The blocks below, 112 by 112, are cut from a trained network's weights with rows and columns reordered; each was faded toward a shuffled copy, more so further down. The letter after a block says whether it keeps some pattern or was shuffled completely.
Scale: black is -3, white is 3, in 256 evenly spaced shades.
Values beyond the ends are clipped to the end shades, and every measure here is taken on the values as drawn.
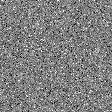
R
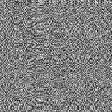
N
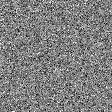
R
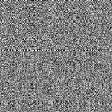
N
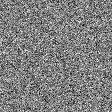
R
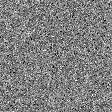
R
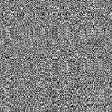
N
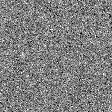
R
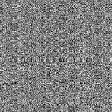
N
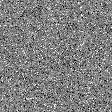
R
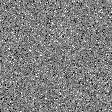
R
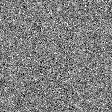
R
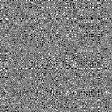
N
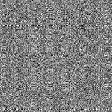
N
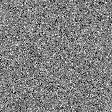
R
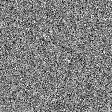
R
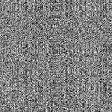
N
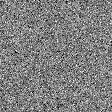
R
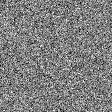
R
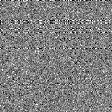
N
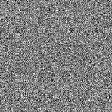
N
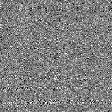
N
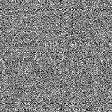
N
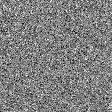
R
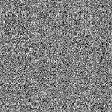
N
